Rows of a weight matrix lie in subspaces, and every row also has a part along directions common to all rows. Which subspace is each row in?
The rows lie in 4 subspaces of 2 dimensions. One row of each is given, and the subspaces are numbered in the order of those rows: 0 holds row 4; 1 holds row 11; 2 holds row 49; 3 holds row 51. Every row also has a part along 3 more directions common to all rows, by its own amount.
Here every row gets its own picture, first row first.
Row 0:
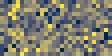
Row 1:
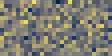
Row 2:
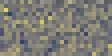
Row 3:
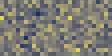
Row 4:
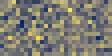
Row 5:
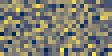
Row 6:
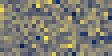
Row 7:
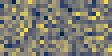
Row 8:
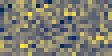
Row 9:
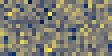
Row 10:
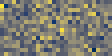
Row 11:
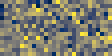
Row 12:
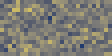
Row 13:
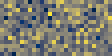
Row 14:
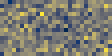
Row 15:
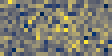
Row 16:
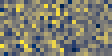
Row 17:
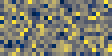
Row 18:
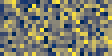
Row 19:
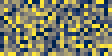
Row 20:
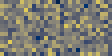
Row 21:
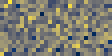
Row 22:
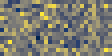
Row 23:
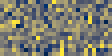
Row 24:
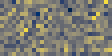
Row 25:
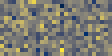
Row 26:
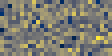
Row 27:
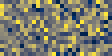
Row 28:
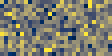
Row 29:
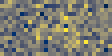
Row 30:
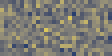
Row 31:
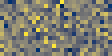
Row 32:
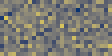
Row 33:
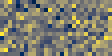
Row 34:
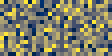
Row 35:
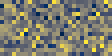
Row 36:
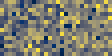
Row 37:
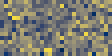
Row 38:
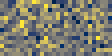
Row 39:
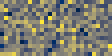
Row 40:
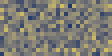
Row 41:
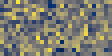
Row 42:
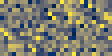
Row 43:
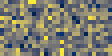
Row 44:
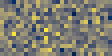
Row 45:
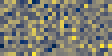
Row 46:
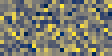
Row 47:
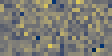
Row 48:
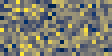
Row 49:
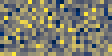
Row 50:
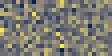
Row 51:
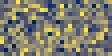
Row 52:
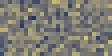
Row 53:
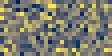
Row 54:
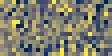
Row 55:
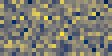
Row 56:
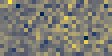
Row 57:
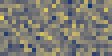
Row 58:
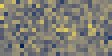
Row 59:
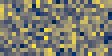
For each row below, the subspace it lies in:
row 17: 0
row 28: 2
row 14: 3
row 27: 1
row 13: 2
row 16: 2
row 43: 0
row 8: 1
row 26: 1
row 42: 2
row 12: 3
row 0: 3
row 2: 2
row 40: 3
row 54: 0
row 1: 2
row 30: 1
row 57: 2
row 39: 2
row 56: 3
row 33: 3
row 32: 2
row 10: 0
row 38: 0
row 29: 3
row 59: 1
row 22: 3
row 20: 1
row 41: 3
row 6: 1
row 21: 3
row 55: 0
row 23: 0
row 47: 0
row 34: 2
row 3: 2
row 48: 3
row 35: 0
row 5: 3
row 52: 3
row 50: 1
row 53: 3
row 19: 2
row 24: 0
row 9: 2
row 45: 2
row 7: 0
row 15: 3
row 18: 1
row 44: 1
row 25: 0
